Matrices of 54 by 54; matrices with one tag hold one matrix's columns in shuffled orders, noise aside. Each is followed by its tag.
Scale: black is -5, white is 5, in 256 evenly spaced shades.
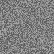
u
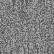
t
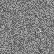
u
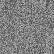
t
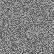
u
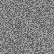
u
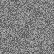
u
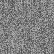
t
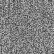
t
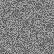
u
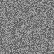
u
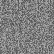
t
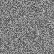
u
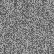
t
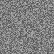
u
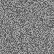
u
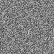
u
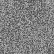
t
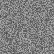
u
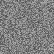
u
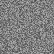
u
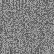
t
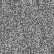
t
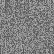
t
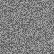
u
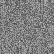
t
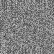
t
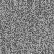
t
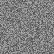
u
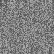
t
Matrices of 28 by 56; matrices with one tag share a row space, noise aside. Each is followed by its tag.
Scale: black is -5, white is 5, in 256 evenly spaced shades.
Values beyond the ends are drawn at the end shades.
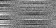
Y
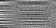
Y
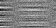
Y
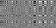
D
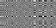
D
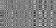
D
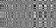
D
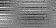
Y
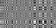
D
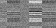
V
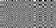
D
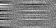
Y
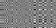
D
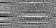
Y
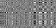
D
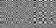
D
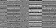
V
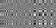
D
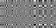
D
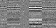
V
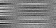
Y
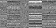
V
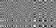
D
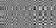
D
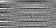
Y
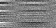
Y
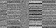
V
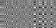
D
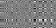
D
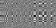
D
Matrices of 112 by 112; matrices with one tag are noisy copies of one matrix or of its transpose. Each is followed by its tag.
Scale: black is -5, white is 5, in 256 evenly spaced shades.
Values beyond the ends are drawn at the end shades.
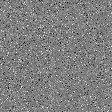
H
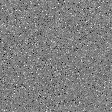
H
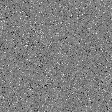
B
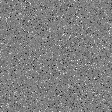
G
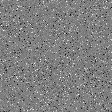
G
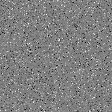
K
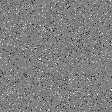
K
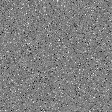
K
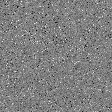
B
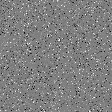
K
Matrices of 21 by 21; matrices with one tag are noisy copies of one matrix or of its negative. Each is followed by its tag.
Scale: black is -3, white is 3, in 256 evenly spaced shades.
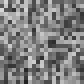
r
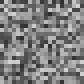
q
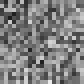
r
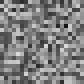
q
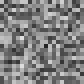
q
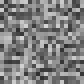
q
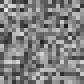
q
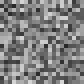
q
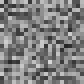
q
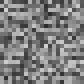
q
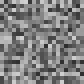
q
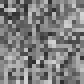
r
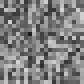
r
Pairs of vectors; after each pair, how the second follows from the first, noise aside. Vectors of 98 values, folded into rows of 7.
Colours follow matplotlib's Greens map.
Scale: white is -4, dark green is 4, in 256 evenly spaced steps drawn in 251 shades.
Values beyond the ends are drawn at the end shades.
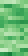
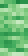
reversed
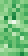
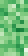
shuffled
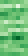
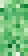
shuffled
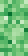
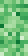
reversed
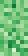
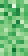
reversed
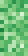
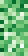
scaled up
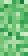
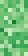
shuffled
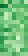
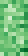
reversed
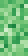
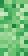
shuffled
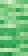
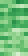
reversed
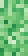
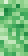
shuffled
